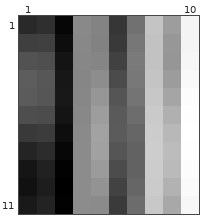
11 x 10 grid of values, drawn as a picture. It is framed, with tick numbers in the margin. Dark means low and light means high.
Ninth with the lowest average: bottom left. Slope: up to the right. Grain: streaks running down. Calmest part: bottom left.
